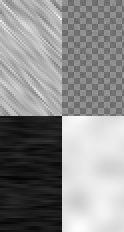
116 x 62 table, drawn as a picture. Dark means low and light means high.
The table splits into 2 rows of 2 panels. Panel 1,1: high, slanting down to the right. Panel 1,2: middling, checkered. Panel 2,1: very low, streaked across, faint in contrast. Panel 2,2: very high, smooth, faint in contrast.
